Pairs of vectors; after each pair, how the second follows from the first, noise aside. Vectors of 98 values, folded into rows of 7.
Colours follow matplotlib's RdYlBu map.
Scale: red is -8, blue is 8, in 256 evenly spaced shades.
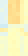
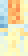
scaled up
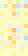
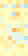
sign-scrambled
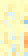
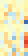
scaled up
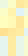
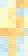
scaled up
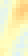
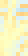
sign-scrambled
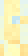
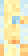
scaled up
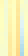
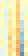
scaled up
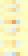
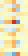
scaled up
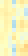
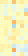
sign-scrambled
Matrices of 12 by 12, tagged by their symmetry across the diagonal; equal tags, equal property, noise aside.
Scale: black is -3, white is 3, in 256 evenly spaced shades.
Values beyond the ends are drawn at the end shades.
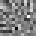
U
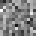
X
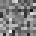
U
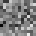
X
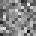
X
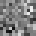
U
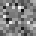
U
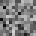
X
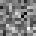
X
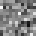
X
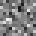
U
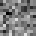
X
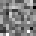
U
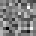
U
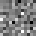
U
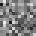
X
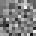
U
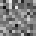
X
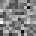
X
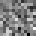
U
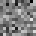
X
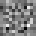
U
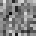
X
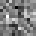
U
